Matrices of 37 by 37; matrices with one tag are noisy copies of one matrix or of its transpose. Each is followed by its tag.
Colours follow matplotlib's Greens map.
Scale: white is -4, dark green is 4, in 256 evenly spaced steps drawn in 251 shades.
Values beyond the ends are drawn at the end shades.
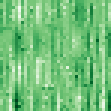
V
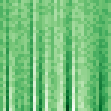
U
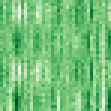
V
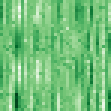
V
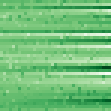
U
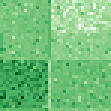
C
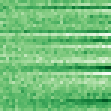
U
